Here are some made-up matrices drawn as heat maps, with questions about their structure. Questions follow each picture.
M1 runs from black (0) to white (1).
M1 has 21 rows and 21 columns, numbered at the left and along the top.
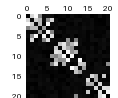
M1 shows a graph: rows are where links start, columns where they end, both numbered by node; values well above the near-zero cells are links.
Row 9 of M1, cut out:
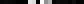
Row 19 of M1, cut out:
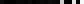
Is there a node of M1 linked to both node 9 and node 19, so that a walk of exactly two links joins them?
no
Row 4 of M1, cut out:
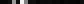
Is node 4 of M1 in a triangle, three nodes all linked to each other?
yes
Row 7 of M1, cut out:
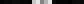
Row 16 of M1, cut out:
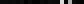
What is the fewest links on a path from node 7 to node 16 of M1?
5
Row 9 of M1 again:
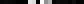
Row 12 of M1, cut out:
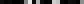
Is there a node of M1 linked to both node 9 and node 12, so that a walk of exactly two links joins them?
yes
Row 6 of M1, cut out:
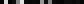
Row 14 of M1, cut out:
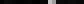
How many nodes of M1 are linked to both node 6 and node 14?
1
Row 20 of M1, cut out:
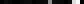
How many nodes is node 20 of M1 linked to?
3
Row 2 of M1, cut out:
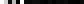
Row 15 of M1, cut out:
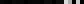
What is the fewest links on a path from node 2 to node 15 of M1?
6
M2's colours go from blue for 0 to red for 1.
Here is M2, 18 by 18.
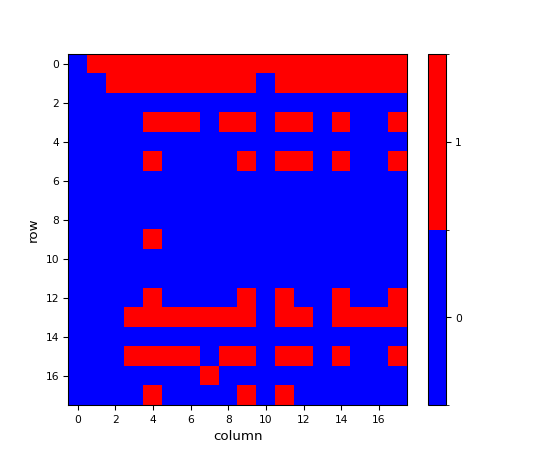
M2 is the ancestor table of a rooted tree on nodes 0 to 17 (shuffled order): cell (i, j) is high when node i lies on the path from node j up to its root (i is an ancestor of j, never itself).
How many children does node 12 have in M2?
2
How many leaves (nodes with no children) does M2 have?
8
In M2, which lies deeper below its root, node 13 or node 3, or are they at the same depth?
node 3
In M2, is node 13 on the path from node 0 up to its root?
no
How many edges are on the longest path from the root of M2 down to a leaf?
9
